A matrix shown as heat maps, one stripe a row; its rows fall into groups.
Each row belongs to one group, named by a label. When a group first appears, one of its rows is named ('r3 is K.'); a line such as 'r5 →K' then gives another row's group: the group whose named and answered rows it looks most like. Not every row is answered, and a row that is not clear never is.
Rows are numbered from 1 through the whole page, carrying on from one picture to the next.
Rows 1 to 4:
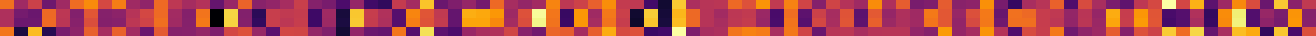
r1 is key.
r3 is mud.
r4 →key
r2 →mud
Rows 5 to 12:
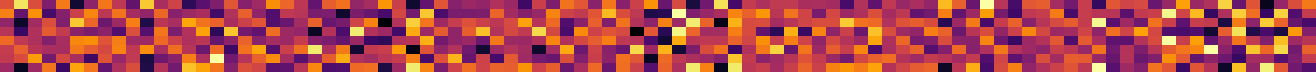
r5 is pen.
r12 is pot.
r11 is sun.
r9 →key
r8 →mud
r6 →key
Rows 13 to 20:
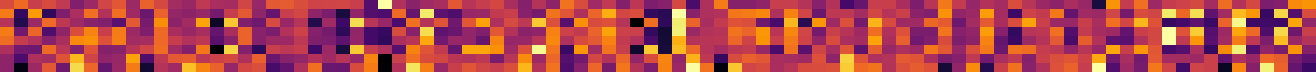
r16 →key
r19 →pot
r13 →pen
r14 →key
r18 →mud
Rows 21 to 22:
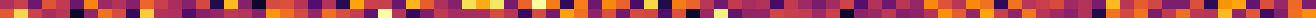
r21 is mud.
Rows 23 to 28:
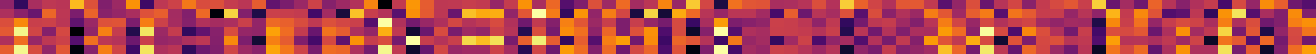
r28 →pen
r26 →pen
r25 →pen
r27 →mud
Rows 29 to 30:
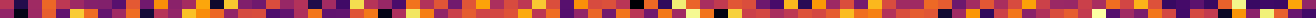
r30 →pot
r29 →mud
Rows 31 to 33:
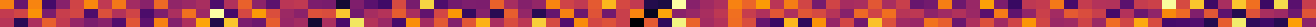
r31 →key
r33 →mud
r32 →sun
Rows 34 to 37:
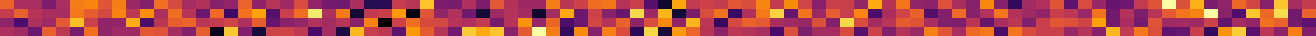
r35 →sun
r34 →key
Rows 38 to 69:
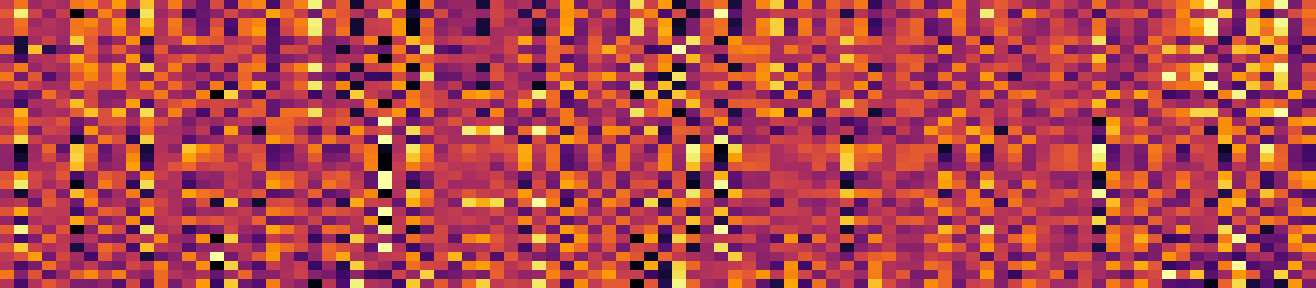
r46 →key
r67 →mud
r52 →mud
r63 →pen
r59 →pot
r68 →key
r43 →key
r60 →mud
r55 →pot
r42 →pot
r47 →sun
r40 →sun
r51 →pen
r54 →pot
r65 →pen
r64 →mud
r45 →sun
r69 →mud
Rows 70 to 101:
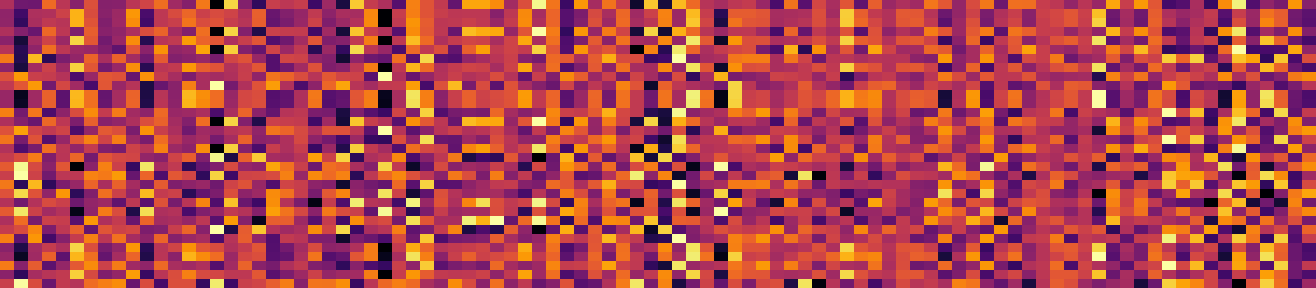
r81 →pot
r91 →pen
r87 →sun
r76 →key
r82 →key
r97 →pot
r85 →key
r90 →key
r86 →mud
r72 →pot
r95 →sun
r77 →pot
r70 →mud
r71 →pot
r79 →sun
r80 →pot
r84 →pen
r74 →pot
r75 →mud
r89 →sun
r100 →pot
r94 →mud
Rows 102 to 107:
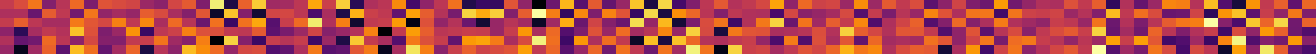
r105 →pot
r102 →sun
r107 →pot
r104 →sun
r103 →mud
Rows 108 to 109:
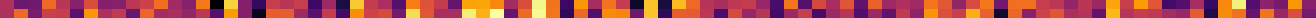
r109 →mud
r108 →mud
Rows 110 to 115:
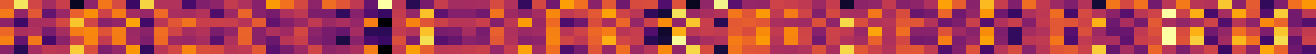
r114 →key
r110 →pen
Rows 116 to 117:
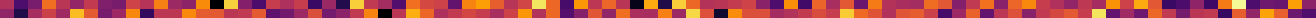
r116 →mud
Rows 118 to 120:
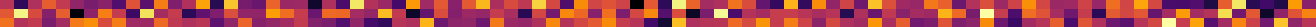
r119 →pen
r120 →key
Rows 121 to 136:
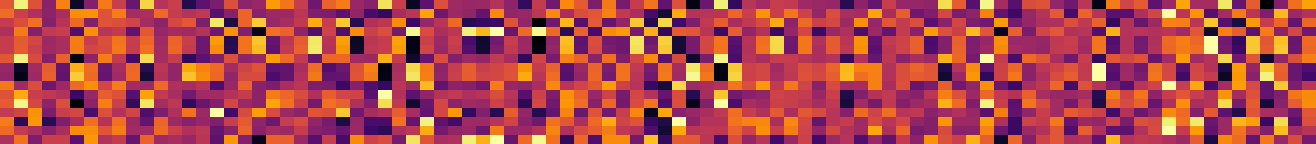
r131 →pen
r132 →pen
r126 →sun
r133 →sun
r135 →key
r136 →mud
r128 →pot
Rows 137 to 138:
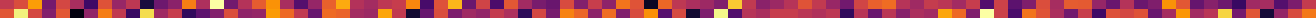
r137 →sun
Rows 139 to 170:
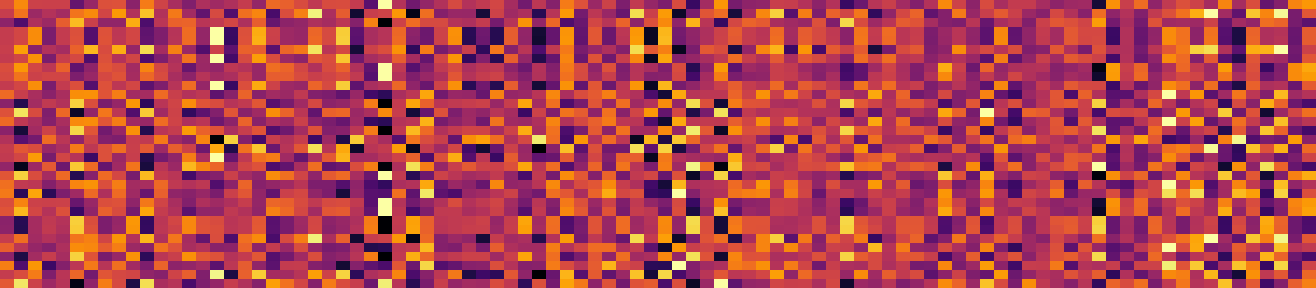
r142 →sun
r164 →pot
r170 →pen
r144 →sun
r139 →pen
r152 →key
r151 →pen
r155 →sun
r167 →pot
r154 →mud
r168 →key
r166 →key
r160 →key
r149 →key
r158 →pen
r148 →sun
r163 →pot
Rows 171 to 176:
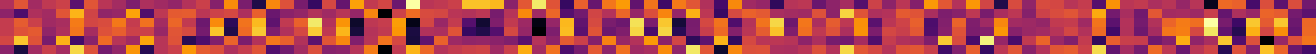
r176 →pot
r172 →pot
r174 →sun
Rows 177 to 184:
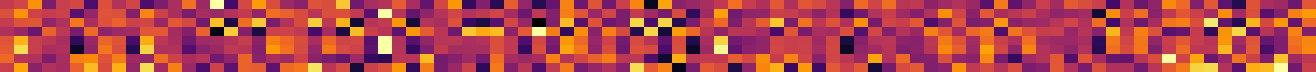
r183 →key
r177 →sun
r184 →sun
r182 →pen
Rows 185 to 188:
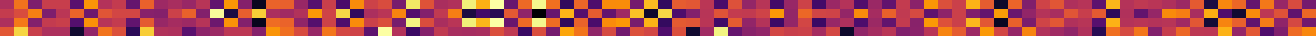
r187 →mud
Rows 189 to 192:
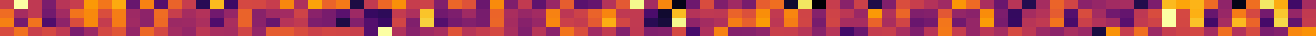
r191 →key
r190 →key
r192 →pen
